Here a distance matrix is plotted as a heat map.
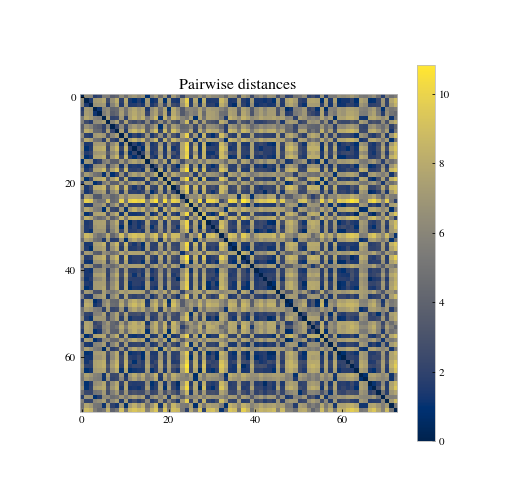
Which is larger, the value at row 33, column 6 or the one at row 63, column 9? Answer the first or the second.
the first
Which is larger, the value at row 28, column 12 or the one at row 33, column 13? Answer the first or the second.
the first
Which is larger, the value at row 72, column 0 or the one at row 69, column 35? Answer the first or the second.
the second
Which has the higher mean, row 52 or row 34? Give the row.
52
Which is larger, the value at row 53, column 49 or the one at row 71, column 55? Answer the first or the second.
the second
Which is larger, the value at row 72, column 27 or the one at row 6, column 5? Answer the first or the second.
the first
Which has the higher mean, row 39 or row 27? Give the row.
39
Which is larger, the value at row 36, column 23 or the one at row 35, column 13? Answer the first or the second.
the second
